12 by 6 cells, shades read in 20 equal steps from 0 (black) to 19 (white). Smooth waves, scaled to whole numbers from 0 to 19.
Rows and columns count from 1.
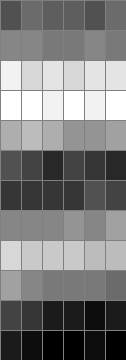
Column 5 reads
6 10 17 18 11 4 6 10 14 9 1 1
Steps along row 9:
down same same down same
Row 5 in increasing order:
11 11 12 13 13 14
